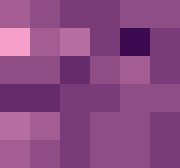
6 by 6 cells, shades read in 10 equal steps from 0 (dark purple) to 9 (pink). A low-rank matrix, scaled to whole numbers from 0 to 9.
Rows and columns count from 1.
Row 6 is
5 4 3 4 4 3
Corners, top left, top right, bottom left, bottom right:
5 4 5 3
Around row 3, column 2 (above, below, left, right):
5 2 4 2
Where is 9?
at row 2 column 1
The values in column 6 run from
3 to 4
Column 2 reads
4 5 4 2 5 4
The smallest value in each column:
2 2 2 3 0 3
